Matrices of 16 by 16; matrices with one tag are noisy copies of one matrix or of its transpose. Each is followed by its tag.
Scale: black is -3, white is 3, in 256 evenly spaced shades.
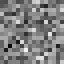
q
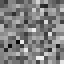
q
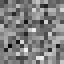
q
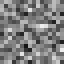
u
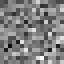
q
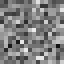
q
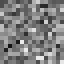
q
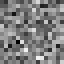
q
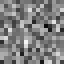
u
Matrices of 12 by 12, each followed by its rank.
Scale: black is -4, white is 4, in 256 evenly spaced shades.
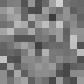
full rank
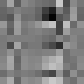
two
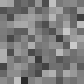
full rank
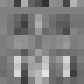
two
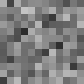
full rank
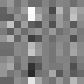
two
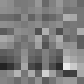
two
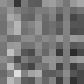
two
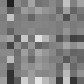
two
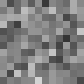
full rank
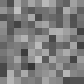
full rank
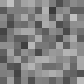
full rank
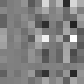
two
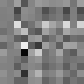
two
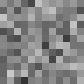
full rank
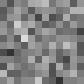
full rank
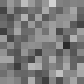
full rank
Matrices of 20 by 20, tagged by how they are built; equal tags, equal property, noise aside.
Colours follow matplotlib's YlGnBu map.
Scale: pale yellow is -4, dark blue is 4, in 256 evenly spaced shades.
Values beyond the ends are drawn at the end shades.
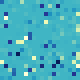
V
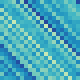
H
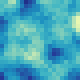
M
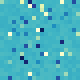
V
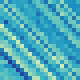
H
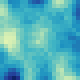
M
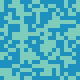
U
